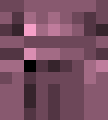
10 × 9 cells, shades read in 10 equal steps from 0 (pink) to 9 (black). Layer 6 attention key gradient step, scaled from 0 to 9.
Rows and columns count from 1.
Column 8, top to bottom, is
4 6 6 5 5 3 3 4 4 4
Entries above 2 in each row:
9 9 7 9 8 8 9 9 9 9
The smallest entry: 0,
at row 3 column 3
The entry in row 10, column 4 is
5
